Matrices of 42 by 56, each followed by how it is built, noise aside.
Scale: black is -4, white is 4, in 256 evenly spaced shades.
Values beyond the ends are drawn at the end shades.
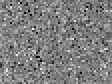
noise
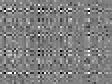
low rank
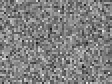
noise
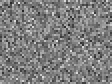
noise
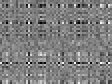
low rank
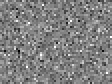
noise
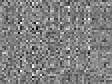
low rank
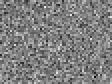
noise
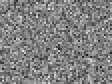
noise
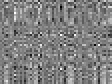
low rank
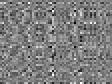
low rank
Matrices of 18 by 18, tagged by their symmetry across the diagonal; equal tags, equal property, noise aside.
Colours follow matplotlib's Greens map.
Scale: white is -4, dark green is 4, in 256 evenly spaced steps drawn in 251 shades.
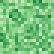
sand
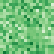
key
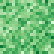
sand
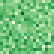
key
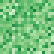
sand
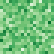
key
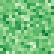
key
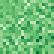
sand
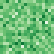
sand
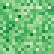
key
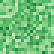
sand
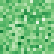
key
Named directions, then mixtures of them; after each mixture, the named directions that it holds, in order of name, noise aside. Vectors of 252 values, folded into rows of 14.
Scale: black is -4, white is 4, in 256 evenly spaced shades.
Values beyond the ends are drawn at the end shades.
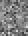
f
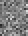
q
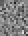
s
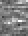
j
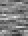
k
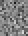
s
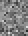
f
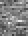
j, k, q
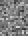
k, q, s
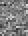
k, q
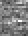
j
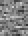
k, s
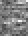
j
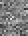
j, q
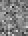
f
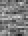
f, k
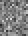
f, q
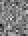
f, q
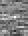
k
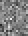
f, q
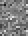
k, q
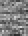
k, q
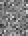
q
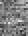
j, q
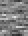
k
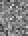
f, q, s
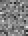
f, k, s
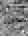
j, s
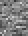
j, k, q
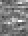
j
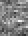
f, j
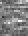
j
